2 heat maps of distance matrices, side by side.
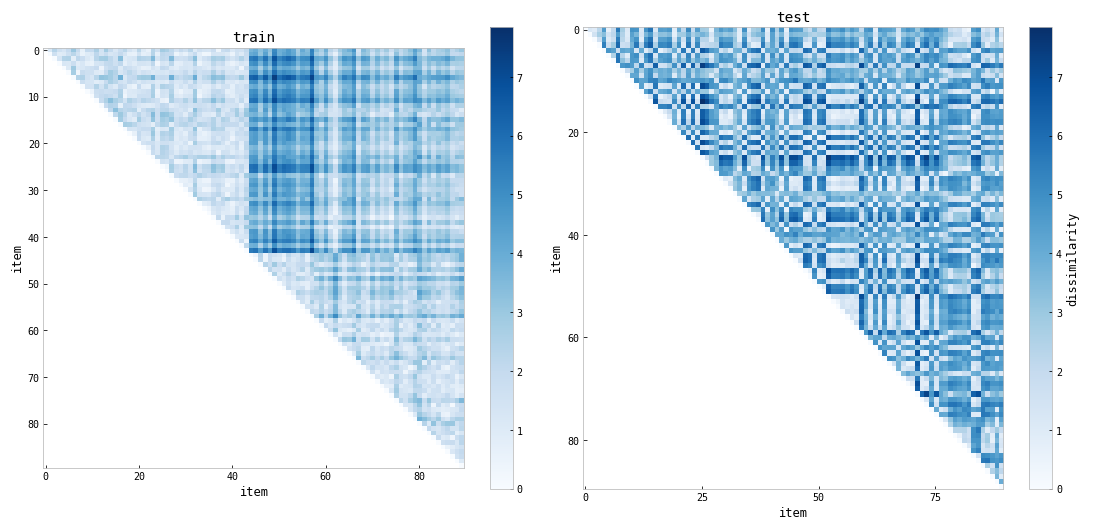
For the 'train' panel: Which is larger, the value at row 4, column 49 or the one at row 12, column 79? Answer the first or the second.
the first
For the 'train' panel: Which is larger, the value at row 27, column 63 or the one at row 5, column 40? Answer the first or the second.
the first
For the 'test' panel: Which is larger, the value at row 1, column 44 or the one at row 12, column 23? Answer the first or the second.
the first
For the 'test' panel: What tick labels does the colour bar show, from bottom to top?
0, 1, 2, 3, 4, 5, 6, 7
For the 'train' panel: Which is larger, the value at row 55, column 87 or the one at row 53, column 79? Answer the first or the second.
the first
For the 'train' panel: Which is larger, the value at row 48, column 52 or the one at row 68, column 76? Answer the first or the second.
the first
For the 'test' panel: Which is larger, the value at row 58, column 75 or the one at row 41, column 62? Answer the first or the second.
the second
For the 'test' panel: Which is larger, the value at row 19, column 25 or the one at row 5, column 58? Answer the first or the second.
the second
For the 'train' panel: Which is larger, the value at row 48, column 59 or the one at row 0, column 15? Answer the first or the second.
the first
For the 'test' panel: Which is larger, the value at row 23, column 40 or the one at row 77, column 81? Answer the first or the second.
the first
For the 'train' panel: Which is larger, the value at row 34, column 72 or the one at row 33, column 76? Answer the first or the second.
the second
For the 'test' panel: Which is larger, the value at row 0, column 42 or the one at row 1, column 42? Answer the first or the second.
the first
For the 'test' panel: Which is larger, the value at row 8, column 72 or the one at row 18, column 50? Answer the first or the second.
the second
